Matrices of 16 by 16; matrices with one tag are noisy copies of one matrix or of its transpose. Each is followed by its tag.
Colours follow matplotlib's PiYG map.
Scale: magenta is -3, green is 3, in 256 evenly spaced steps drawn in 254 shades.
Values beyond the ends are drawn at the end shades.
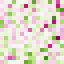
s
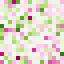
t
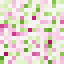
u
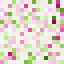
s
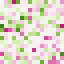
t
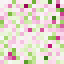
s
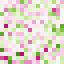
s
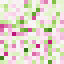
u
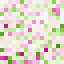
s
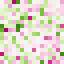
t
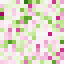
t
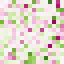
s
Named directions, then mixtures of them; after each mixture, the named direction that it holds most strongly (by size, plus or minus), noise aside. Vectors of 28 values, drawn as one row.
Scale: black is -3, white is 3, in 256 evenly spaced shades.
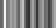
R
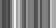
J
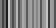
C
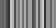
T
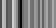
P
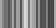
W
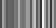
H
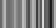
R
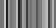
C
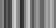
R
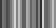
J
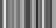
R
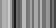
J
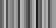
R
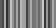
T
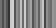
T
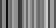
P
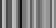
P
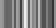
W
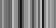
P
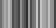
W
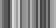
J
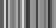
R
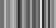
H
